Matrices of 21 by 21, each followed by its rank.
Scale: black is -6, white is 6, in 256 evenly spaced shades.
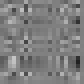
two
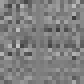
three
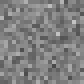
full rank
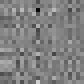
three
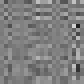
two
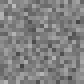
full rank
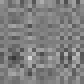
two
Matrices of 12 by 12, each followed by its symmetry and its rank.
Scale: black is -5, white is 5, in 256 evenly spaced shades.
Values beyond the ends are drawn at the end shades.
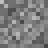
symmetric, full rank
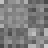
symmetric, rank two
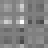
symmetric, rank one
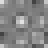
symmetric, rank two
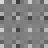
symmetric, rank one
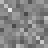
symmetric, full rank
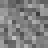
antisymmetric, full rank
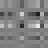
neither, rank one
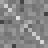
symmetric, full rank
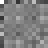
symmetric, rank two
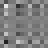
neither, rank one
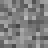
antisymmetric, full rank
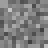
symmetric, full rank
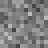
antisymmetric, full rank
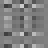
neither, rank one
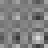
symmetric, rank one
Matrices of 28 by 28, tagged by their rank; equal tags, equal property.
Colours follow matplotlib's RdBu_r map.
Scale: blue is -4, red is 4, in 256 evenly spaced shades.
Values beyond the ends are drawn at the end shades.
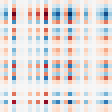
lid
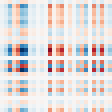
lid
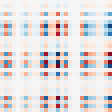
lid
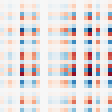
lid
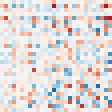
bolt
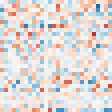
bolt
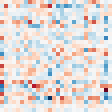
bolt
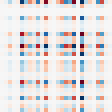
lid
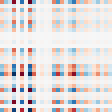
lid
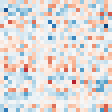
bolt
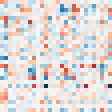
bolt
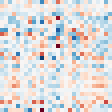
bolt
